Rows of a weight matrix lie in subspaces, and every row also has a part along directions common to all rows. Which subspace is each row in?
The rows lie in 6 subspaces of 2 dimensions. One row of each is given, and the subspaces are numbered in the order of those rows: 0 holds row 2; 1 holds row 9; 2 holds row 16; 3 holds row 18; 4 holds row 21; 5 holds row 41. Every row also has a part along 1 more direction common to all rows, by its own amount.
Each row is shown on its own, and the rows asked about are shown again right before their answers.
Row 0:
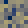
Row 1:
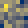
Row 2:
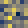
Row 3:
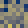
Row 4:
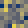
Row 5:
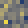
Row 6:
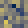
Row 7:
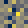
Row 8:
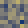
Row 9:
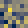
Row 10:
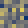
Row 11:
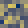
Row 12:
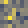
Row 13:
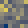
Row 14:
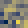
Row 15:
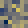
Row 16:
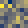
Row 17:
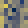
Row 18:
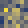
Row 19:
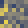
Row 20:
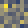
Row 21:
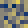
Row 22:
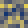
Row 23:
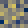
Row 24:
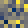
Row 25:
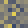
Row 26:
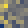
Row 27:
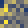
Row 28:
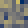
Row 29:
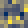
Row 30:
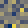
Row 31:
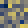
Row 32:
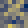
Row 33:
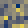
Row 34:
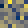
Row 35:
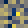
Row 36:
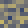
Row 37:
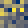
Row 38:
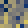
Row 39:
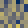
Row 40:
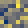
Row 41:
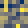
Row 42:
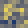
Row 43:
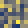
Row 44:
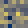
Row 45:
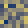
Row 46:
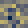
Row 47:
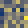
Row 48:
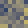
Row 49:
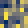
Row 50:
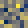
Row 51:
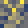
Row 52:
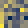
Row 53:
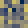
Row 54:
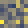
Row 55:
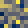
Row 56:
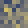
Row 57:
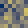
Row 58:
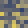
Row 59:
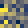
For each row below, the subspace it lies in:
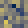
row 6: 4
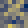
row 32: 5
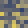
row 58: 1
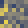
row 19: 4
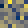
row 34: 2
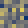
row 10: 3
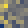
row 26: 1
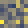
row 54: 5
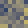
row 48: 2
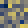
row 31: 4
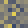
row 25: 0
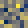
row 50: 5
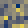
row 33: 4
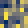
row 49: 1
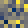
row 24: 2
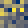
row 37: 3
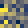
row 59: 4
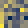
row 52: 3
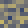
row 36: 0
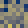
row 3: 2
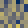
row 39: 2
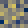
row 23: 5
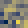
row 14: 1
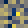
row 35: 0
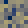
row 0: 0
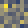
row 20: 4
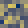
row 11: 5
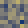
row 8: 4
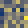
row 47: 3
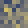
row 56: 3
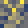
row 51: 3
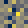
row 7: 0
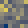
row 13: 2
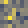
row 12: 0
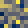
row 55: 1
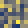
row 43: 1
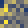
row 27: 4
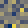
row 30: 0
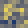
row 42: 1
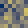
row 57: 2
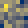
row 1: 1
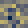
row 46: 0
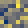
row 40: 5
